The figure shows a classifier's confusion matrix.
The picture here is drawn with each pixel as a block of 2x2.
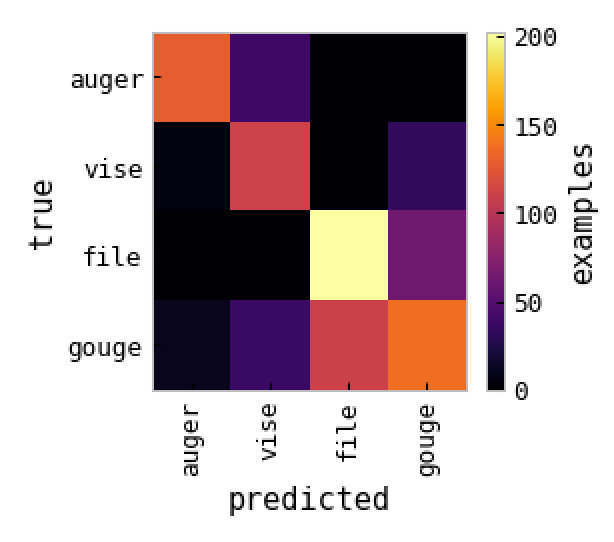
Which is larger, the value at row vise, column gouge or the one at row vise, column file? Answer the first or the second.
the first
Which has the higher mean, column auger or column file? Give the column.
file
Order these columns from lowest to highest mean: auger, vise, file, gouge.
auger, vise, gouge, file
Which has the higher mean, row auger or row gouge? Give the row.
gouge
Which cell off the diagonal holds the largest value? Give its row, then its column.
gouge, file
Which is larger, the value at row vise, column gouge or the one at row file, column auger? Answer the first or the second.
the first
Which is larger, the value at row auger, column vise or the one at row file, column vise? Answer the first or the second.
the first
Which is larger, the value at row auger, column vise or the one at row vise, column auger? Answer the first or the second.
the first
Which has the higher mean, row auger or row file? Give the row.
file
